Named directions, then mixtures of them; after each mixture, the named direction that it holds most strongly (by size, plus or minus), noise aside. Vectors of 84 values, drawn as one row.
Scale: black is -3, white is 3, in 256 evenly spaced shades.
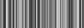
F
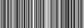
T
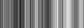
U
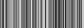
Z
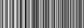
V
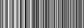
V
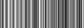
V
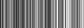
U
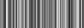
F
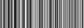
V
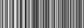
V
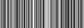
T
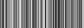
Z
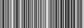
T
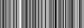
Z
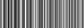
V
